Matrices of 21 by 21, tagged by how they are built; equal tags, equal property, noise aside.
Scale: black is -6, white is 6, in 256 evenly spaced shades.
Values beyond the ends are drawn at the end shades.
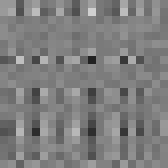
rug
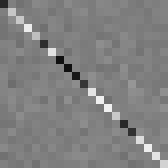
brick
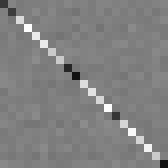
brick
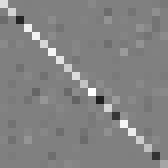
brick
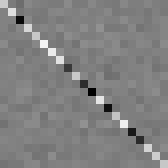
brick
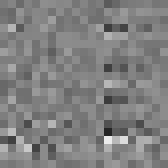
rug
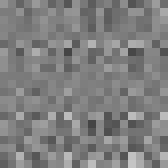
rug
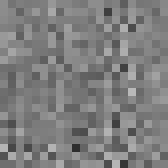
rug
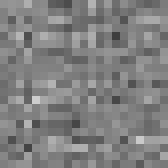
rug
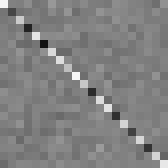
brick
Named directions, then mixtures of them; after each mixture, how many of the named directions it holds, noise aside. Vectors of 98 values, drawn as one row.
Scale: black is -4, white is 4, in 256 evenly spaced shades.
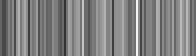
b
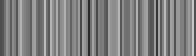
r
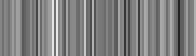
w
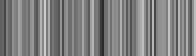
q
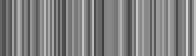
three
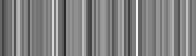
two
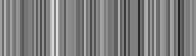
two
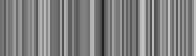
two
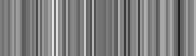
one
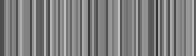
one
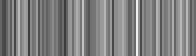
one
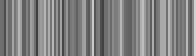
two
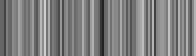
one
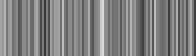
one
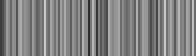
two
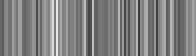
two
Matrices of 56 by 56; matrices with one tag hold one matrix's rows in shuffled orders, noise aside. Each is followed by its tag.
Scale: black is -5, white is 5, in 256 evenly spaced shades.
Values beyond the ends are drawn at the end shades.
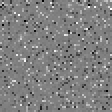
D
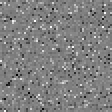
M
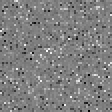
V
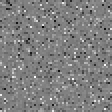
M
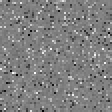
M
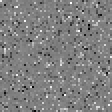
V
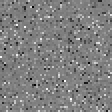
V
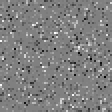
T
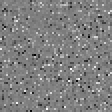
V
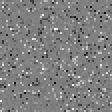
T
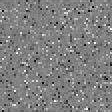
D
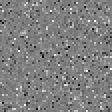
D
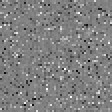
V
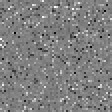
T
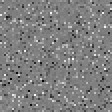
M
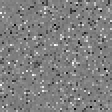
T
